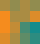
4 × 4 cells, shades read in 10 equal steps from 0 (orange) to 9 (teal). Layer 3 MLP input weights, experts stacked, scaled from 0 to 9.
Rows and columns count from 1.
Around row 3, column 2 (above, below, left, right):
3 3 0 7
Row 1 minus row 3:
3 2 -4 -5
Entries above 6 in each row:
0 0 2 1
